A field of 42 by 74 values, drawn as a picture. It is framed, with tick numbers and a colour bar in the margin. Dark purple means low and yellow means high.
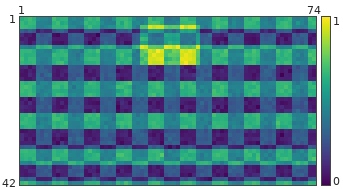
Odd patch: higher, in the top middle. Stripes: horizontal, repeating 5 times. Ninth with the highest average: top middle.
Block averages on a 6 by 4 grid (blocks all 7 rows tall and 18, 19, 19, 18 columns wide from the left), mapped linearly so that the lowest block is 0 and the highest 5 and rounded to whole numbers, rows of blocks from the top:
1 3 3 1 | 3 5 5 3 | 2 2 2 2 | 2 2 2 2 | 0 0 0 0 | 1 1 1 1
